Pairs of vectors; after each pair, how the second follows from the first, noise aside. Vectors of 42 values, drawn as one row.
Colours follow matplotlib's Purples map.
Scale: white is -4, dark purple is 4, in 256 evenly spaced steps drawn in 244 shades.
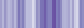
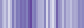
wrapped around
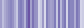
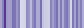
shuffled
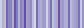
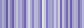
shuffled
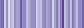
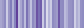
wrapped around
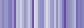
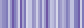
shuffled
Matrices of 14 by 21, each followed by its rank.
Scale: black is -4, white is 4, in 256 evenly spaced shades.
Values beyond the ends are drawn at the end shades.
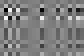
one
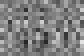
three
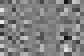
three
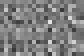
three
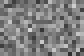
full rank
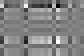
one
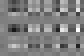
one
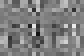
three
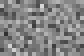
full rank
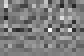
three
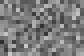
full rank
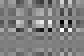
one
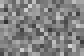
full rank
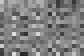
three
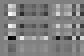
one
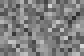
full rank
